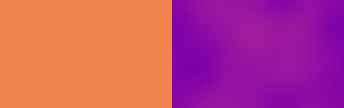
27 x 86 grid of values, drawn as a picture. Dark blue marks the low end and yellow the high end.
The table splits into one row of 2 panels. Panel 1,1: high, flat. Panel 1,2: low, smooth, faint in contrast.
